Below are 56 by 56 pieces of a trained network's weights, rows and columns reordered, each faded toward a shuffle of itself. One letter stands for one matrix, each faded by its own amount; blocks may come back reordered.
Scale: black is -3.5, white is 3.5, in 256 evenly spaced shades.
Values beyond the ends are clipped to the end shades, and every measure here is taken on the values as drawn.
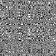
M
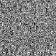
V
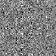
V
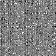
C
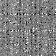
C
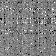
C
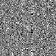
V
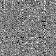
V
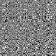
M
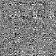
M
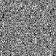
V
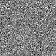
V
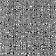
C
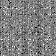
C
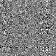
V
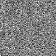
V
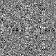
V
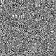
V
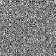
V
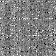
C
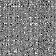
C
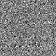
V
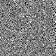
V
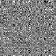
M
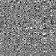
M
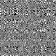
M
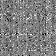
C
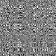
M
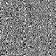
V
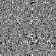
M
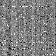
C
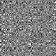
M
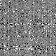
C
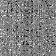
C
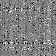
C
